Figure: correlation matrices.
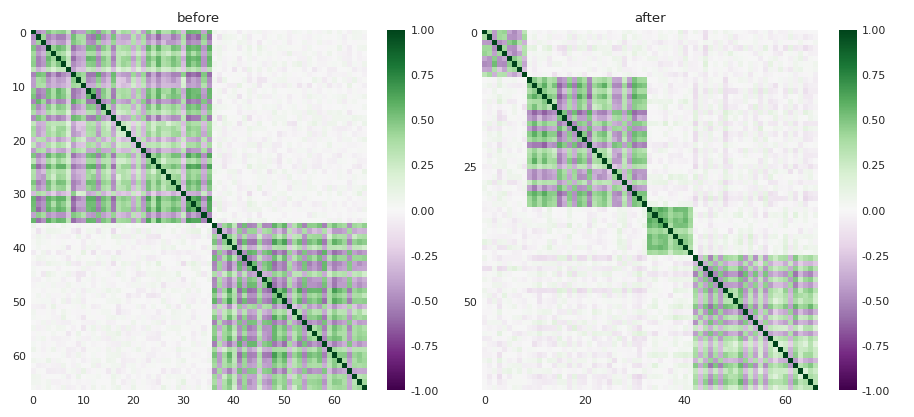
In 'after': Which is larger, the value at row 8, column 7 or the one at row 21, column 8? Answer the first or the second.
the second
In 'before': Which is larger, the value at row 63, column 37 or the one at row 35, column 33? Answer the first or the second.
the second
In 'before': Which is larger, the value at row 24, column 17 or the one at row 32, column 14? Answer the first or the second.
the second
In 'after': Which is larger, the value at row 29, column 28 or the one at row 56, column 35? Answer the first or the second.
the second
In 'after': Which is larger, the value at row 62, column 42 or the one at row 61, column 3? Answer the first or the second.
the first
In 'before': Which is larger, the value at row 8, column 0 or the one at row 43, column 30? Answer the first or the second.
the second
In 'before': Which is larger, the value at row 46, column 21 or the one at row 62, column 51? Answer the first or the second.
the first
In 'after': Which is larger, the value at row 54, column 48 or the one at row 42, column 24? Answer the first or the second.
the second
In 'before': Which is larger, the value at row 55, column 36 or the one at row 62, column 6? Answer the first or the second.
the first
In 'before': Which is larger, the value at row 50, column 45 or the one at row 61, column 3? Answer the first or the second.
the first
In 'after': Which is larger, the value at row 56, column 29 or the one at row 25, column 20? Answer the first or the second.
the second
